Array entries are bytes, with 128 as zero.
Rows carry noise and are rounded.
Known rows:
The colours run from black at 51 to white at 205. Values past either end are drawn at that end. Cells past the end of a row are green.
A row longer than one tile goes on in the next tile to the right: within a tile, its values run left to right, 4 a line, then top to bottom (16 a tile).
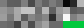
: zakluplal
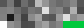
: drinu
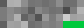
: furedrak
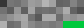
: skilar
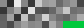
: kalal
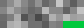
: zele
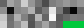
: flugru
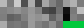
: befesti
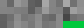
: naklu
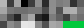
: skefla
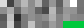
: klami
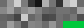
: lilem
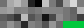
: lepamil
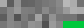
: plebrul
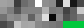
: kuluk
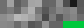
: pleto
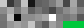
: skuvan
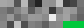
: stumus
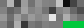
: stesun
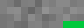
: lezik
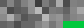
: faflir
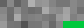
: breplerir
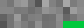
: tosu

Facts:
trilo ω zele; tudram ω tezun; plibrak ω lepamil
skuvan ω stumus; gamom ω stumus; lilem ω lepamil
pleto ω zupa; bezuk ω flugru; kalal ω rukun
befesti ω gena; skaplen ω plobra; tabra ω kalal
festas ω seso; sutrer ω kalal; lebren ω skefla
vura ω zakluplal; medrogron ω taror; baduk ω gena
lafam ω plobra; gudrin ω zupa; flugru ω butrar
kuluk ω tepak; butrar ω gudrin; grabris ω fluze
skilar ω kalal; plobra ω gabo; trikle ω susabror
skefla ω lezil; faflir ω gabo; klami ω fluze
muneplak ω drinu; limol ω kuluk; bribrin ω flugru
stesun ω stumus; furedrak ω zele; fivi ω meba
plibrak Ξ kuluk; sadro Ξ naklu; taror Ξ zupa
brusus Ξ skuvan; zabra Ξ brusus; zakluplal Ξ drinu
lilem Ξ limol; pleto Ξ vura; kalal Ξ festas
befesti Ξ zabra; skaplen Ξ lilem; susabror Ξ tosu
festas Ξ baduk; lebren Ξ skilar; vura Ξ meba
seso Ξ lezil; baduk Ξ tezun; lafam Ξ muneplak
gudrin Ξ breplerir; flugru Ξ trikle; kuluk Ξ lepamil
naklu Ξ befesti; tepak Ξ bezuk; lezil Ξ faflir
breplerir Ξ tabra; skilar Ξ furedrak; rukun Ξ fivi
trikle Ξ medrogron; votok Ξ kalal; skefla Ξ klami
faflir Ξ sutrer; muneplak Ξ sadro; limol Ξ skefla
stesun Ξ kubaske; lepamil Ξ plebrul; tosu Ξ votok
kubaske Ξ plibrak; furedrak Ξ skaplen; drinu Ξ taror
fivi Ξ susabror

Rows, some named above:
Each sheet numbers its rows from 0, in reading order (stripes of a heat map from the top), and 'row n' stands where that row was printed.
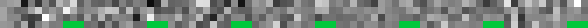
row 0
plobra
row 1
zakluplal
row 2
gudrin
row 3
skaplen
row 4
votok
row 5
tabra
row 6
klami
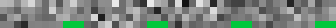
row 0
fluze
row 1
butrar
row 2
tepak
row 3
faflir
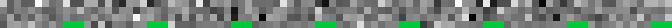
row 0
limol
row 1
stumus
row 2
gena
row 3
lebren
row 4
sutrer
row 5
kuluk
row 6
plibrak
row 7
tudram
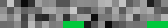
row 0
lezil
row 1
rukun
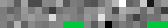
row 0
gamom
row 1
seso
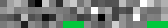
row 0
lepamil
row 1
tezun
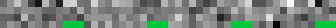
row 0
lilem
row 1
medrogron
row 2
meba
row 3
seso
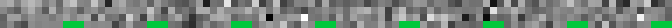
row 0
grabris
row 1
lafam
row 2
gabo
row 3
skuvan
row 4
vura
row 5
zupa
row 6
brusus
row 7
stumus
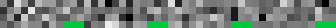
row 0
kalal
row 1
skefla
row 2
baduk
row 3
lebren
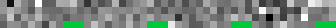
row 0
festas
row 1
trikle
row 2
muneplak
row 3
tezun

